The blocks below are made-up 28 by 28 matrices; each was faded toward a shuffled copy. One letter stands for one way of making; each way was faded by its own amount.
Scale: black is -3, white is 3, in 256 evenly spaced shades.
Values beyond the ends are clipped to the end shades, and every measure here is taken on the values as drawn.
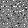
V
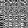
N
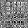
N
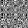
N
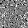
V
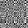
N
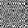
N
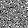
V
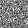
V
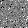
V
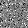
V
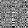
N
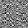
N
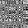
N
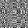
N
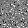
V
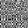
N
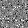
V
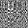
N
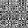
N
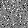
V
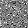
V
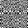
N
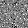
V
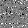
V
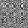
N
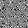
V
